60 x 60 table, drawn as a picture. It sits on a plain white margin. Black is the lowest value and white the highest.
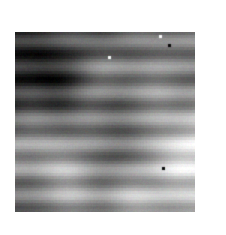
Stripes: horizontal, repeating 7 times. Slope: up to the bottom right. Ninth with the lowest average: top left. Histogram: bell-shaped. Ninth with the highest average: bottom right. Lone odd cells: 4, 2 higher and 2 lower than their neighbours.
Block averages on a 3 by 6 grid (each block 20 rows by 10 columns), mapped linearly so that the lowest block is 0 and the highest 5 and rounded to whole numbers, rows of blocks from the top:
0 0 2 2 3 3 | 2 2 3 2 3 4 | 3 4 3 3 4 5
